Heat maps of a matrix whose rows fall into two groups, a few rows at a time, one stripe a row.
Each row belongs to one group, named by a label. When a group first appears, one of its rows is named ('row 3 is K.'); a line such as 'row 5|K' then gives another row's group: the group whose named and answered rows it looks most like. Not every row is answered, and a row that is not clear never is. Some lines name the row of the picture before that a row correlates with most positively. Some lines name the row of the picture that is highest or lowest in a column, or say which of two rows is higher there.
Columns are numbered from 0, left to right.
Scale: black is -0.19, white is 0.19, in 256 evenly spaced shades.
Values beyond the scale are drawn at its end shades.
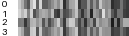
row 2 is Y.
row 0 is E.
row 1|E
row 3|E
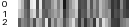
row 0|E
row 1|E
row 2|Y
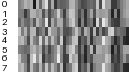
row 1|Y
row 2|Y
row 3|E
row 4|E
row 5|Y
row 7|E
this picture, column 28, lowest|3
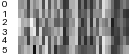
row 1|E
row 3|E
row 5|Y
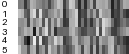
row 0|Y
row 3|Y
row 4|E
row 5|E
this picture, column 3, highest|3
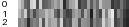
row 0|E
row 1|E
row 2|E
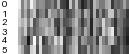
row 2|E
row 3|E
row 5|E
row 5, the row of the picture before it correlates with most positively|0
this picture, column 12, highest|4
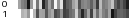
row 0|E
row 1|E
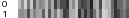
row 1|Y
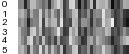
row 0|Y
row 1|E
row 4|Y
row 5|E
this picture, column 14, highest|2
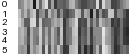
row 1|E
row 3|E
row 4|E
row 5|Y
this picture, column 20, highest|1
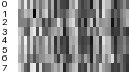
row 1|Y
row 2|Y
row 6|E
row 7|E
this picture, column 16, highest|2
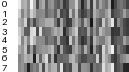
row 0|E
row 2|E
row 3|E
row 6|Y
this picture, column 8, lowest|7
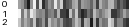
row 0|E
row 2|E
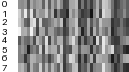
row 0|Y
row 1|Y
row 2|E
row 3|E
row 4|Y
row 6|Y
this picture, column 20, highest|3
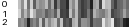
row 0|Y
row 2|E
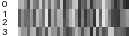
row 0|E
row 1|Y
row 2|Y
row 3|E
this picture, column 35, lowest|0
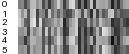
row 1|E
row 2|E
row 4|Y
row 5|Y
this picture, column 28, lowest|1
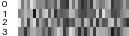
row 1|Y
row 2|E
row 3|Y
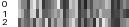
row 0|Y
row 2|Y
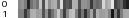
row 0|E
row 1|Y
